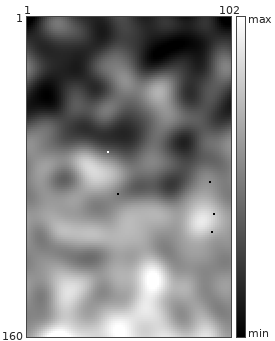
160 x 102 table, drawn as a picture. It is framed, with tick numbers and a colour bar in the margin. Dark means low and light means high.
Five lone cells stand out: one far higher and four far lower than their neighbours. The bottom middle is the ninth with the highest average. There is an overall slope up to the bottom. Overall the values sit about 50% of the way up the scale. No regular stripes run through it.
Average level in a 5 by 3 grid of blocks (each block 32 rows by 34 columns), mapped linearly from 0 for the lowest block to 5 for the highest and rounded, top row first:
0 1 0 | 1 2 1 | 3 3 2 | 3 4 4 | 4 5 4
